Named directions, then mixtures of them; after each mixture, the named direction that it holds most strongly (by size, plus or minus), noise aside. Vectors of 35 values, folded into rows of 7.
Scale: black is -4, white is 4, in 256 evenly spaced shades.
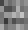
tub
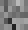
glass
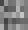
tub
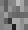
glass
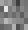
tub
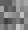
tub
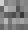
tub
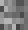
tub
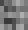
tub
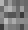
tub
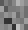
glass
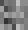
tub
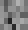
glass
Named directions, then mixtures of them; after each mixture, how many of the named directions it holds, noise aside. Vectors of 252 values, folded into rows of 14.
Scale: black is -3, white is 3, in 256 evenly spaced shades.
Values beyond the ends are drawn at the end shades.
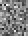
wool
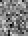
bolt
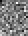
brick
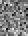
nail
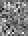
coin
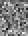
three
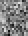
two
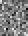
two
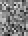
two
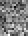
three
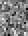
three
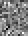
two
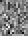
three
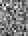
one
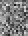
three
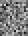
two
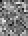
three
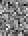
three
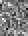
three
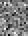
three
